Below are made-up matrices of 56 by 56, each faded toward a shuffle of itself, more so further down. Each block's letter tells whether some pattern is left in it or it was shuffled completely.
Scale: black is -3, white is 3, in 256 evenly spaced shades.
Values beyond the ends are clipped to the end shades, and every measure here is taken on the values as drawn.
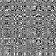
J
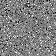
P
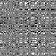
J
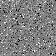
P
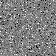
P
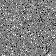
P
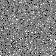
P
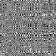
J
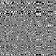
J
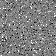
P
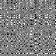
J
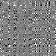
J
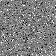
P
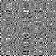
J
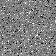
P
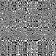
J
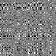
J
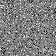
P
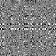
J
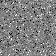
P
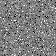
P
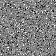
P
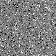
P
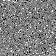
P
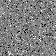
P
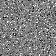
P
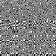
J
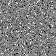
P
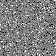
P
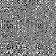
J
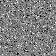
P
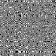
J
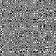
J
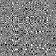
J
